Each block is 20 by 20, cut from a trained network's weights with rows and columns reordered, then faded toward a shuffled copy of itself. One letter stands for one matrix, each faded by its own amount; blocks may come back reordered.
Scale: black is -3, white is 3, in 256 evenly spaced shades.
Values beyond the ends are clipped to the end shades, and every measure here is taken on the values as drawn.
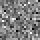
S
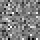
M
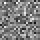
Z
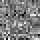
Z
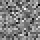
S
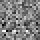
Z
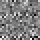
Z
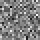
S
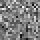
S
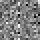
M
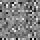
Z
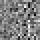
M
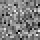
S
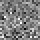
S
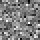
S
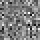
Z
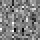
M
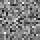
S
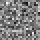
S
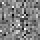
M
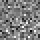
S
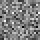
S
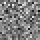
S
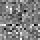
M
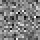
Z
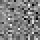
M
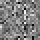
M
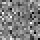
M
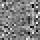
M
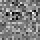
Z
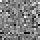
M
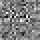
Z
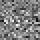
Z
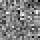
Z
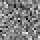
S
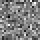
S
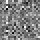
Z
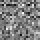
Z
